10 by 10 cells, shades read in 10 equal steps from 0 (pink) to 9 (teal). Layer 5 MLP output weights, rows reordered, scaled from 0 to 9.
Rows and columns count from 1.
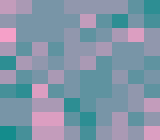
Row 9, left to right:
5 5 1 1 6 8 5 3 6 4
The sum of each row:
45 52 38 43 49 49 54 46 44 43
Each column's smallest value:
0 3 1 1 4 2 3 3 1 1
